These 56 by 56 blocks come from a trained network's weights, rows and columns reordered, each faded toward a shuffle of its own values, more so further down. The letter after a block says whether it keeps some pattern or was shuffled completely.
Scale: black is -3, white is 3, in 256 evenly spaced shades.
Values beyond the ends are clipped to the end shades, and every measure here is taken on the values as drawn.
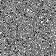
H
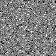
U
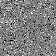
U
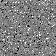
H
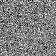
U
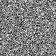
H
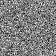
U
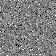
H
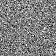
U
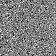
H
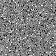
H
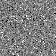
U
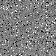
U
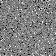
H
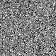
H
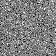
H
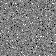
H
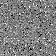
U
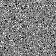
U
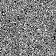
H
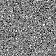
U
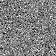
H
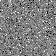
H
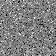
H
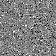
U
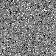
H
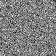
H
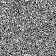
H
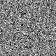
H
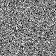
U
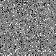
U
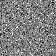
H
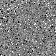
H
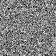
U
